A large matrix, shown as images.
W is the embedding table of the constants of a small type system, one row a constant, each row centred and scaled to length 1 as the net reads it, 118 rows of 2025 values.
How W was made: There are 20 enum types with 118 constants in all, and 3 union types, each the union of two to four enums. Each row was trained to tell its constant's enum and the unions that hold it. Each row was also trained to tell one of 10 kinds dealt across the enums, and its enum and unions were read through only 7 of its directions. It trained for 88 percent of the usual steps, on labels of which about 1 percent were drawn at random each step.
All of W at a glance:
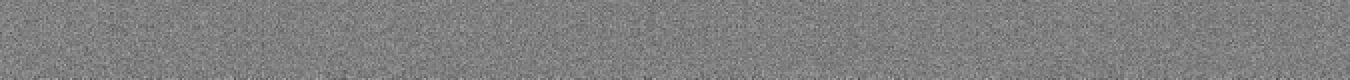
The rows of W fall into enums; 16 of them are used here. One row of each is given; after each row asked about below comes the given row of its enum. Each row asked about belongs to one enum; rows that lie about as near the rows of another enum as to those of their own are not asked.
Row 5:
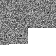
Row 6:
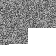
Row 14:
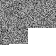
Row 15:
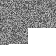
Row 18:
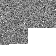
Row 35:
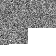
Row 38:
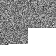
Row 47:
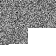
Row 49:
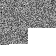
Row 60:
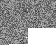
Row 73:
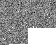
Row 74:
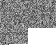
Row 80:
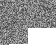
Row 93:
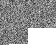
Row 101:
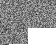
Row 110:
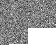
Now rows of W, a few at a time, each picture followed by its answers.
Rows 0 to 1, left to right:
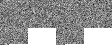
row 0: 49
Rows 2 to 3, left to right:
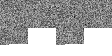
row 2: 14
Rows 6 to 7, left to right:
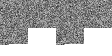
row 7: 74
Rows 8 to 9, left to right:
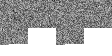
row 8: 74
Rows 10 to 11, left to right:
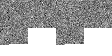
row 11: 110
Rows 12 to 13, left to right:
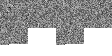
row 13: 74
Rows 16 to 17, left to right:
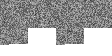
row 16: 60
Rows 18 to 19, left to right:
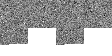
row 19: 93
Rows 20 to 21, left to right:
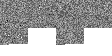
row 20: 93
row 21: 49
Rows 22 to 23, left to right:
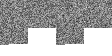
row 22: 110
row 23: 14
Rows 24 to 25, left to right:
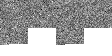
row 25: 5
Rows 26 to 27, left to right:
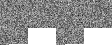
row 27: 80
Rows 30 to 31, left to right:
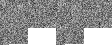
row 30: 93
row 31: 35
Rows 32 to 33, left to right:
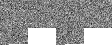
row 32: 15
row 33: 5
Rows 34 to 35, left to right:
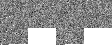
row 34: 73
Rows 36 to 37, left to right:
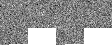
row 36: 18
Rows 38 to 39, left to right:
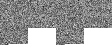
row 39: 5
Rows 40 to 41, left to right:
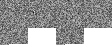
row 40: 38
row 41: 38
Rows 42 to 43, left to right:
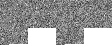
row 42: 73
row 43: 47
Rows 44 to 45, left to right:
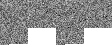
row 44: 80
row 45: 18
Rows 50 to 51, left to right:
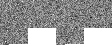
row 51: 74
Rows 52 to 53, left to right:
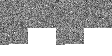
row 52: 73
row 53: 49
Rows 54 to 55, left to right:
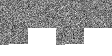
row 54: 15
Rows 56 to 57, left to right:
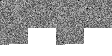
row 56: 110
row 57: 47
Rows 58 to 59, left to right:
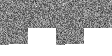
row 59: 5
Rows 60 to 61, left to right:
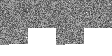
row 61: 38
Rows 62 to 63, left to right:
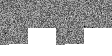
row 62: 14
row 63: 47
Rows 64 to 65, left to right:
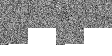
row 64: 93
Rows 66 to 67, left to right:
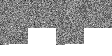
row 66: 93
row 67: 110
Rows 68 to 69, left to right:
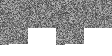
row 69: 110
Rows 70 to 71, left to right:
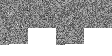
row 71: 5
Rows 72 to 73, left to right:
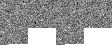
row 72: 35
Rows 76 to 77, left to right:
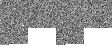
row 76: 38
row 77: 101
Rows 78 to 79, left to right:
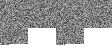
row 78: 74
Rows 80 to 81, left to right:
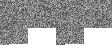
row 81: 101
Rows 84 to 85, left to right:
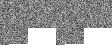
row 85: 93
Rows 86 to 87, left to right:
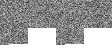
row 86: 15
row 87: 49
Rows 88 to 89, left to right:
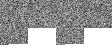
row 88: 47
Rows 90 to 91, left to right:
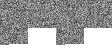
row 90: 101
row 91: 14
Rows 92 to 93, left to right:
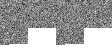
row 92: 18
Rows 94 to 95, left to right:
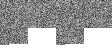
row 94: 101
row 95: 6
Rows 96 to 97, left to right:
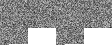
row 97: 15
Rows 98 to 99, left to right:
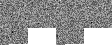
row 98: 47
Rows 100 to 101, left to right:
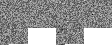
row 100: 15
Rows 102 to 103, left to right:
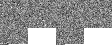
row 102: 49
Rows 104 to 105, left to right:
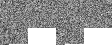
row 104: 101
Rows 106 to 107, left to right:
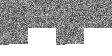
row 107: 74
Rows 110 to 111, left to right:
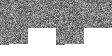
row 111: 101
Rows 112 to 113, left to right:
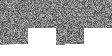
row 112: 38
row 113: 15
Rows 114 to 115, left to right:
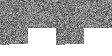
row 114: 5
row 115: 14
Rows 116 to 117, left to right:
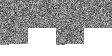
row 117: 38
